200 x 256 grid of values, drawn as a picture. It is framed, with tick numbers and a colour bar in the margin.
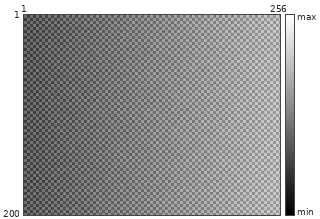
Values rise toward the right. On average the colour sits 50% of the way up the scale. The field is checkered. No single row or column stands out from its neighbours.
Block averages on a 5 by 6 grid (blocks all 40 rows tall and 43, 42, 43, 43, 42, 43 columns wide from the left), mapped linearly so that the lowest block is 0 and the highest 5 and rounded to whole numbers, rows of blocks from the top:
0 1 2 3 4 5 / 0 1 2 3 4 5 / 0 1 2 3 4 5 / 0 1 2 3 4 5 / 0 1 2 3 4 5
